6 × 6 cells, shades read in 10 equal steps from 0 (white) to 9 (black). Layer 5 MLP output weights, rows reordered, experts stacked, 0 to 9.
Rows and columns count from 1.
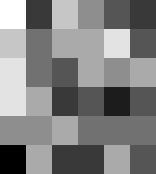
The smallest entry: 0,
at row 1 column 1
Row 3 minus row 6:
-8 2 -1 -4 1 -3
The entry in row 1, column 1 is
0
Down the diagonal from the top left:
0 5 6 6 5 6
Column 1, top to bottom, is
0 2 1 1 4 9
